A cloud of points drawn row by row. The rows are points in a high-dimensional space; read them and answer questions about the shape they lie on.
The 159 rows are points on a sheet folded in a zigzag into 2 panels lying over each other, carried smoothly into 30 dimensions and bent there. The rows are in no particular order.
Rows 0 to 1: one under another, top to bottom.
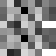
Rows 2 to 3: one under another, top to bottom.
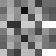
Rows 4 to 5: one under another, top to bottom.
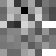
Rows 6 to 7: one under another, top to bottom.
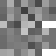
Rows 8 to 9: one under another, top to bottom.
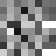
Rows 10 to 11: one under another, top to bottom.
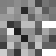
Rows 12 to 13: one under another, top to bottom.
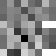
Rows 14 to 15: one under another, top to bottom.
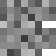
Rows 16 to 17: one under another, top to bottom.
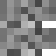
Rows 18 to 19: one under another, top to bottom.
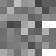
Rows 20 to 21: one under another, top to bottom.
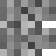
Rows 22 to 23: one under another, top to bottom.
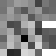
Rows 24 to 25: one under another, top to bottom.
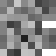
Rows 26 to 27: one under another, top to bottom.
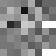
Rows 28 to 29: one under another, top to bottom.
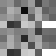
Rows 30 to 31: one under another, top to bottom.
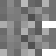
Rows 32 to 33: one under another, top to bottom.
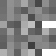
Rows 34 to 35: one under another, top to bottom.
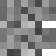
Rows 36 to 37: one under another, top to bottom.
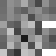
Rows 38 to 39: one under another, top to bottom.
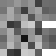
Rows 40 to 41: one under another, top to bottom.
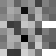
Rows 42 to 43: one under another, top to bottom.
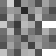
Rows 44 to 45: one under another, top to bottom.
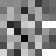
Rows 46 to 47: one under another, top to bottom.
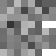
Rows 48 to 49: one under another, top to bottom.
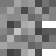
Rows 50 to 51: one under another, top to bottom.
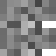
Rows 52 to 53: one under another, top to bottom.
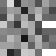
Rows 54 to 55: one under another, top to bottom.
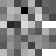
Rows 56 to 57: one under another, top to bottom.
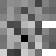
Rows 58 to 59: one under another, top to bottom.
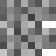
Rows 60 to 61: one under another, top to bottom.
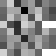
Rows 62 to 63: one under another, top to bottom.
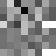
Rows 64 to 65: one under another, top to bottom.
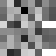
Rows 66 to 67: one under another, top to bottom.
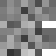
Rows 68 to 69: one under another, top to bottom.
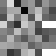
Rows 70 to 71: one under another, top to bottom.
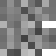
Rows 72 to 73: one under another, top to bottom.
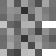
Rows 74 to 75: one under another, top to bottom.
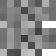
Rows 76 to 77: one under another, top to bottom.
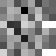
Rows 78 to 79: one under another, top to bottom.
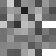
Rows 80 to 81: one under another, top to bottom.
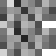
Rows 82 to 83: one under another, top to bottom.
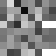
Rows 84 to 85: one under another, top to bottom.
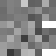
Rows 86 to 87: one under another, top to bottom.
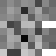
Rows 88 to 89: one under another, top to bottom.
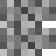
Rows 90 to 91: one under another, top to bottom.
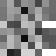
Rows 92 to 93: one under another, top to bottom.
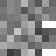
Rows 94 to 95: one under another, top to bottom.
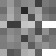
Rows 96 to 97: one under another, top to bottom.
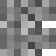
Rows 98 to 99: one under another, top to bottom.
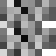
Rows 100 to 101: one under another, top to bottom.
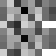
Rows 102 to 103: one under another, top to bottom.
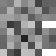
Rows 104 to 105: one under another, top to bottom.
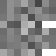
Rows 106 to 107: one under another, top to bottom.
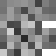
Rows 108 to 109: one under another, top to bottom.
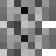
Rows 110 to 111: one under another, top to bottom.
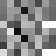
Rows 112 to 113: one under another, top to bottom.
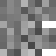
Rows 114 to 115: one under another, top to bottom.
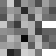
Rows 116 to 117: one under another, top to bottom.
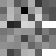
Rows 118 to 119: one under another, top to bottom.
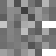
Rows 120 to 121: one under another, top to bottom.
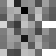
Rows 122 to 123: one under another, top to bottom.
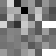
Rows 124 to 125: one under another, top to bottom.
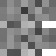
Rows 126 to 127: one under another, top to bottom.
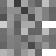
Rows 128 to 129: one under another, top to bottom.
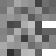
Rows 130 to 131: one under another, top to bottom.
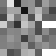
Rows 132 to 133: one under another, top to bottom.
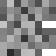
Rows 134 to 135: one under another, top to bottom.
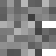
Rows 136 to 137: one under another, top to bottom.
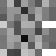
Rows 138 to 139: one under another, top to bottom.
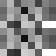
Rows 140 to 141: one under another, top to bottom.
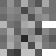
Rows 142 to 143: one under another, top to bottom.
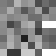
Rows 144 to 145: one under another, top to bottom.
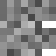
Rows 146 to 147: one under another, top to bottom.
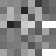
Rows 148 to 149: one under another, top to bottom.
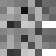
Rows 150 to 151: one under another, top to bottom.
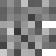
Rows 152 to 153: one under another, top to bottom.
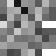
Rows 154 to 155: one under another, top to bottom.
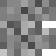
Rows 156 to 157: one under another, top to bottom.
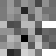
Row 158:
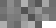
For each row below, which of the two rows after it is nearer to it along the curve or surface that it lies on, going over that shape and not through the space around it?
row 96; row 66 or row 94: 94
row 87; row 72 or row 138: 72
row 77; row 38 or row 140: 140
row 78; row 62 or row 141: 141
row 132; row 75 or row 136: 75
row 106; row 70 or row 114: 114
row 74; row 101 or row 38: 101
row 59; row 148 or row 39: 39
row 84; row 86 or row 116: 86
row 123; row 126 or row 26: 126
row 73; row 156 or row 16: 16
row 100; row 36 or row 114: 114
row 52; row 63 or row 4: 4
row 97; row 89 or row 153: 89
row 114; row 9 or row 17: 9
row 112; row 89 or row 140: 140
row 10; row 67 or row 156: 156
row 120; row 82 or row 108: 108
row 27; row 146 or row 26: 26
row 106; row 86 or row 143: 143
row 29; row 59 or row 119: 59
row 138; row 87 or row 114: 114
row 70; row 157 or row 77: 77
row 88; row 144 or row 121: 144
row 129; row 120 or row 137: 137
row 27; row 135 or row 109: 109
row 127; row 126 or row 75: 126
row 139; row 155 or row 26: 26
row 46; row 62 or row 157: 157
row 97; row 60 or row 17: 17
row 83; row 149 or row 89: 149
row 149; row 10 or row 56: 56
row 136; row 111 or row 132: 111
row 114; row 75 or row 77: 75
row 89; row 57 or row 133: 57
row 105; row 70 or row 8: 70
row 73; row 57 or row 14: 14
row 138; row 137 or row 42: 42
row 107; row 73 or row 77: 73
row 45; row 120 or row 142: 120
